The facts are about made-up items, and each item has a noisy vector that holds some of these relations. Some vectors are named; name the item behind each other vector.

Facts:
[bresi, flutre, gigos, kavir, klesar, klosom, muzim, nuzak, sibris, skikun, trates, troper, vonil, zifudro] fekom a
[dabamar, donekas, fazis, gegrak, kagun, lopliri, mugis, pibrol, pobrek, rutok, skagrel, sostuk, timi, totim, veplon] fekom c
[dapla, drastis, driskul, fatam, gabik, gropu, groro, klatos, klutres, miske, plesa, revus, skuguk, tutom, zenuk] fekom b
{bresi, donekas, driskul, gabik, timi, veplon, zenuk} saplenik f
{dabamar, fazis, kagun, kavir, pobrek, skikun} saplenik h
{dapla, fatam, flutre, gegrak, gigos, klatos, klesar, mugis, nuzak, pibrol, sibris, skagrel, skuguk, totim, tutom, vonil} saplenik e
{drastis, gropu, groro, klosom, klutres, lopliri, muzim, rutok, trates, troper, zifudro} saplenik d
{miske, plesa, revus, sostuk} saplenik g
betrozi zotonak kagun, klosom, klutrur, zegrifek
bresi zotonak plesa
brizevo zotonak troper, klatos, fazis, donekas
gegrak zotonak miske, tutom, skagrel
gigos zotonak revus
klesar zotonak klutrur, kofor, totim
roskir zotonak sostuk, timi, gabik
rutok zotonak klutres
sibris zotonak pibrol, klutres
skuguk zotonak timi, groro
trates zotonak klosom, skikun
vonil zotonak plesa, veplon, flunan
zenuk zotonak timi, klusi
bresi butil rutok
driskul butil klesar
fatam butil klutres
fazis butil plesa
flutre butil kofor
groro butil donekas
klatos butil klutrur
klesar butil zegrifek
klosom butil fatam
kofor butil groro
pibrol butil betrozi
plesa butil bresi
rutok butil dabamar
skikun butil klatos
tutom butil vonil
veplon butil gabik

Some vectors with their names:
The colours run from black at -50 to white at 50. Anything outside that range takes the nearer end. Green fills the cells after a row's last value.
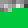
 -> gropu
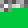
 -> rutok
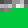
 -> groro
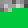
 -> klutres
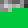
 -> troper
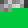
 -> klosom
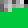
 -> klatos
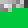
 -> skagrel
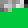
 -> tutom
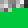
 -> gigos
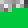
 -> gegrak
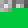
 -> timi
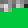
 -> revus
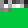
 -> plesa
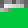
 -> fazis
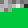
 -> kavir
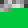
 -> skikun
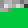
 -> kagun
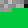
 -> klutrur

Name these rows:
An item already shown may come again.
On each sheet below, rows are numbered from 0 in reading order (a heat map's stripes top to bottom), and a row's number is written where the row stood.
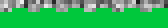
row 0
gigos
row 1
driskul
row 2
brizevo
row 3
donekas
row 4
pibrol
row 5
troper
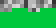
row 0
klosom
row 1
sibris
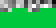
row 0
skuguk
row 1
bresi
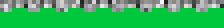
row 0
revus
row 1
zenuk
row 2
nuzak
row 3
driskul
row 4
flunan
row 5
flutre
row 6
gabik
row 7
kavir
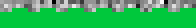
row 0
lopliri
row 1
klatos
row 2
veplon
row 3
klutres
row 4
miske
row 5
klesar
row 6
sostuk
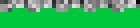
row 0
kofor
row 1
dapla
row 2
driskul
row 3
roskir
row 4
fatam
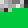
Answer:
vonil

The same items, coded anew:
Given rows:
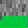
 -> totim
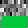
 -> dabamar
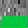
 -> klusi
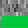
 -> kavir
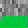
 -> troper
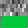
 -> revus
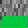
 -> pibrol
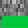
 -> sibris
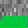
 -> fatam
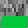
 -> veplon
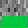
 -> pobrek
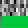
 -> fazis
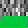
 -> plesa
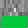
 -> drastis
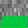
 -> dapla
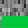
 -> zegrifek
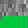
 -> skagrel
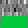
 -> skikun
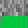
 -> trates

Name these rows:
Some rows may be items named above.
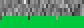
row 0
tutom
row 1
pibrol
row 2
veplon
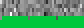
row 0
groro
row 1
driskul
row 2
gigos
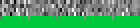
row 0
fazis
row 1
gabik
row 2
plesa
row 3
kagun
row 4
groro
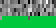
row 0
kofor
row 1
rutok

